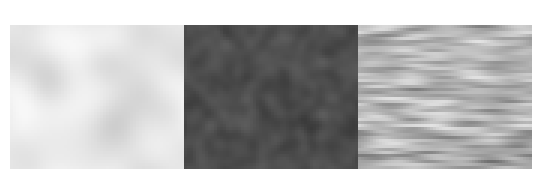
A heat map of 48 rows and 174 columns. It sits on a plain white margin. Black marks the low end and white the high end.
The table splits into one row of 3 panels. Panel 1,1: very high, smooth, faint in contrast. Panel 1,2: low, blotchy, faint in contrast. Panel 1,3: high, streaked across.
